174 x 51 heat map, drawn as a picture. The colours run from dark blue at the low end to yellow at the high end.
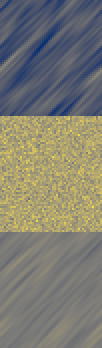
It is made of 3 by 1 panels. Panel 1,1: low, slanting up to the right. Panel 2,1: high, fine-grained. Panel 3,1: middling, slanting up to the right, faint in contrast.
